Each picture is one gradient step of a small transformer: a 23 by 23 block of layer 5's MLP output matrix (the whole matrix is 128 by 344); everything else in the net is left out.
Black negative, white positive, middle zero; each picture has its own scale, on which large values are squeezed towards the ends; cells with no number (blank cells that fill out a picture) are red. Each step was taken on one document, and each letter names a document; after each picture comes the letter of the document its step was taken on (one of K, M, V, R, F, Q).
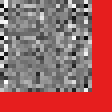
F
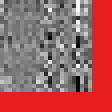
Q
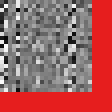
F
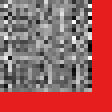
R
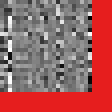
R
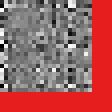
F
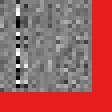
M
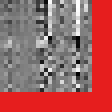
Q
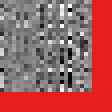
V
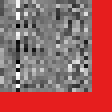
M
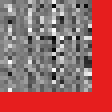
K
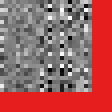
V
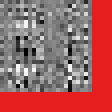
M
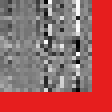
Q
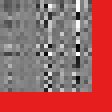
Q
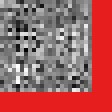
M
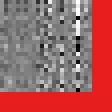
Q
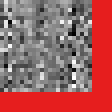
R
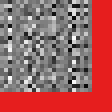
K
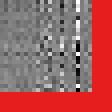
Q
